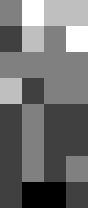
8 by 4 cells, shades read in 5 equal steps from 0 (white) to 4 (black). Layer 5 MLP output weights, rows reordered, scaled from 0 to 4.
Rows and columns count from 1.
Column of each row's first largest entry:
1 1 1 2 1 1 1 2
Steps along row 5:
down up same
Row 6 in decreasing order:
3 3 3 2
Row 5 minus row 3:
1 0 1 1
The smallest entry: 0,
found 2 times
